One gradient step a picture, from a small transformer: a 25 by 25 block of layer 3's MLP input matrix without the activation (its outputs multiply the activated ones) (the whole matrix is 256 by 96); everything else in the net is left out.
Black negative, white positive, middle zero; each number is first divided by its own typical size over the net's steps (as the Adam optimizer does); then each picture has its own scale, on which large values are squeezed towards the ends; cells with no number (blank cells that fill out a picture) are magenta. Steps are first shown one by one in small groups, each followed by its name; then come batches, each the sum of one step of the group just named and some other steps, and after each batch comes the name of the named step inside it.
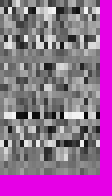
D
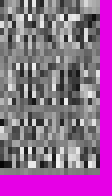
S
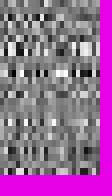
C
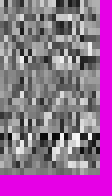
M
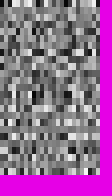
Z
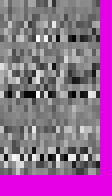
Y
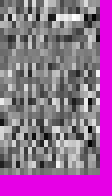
S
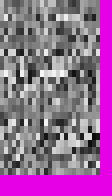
M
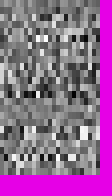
Y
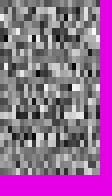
D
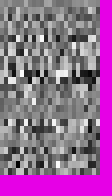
C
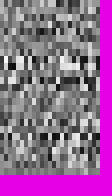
M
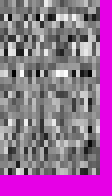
C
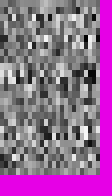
D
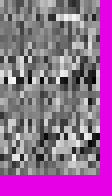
M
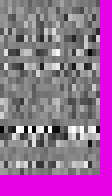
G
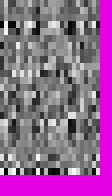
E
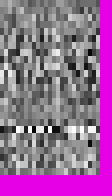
G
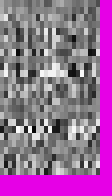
G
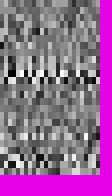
E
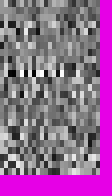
E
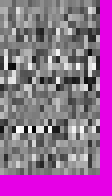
G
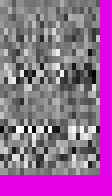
G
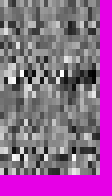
E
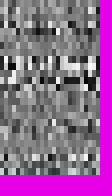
E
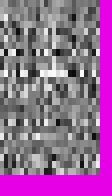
E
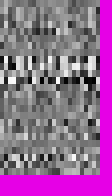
E
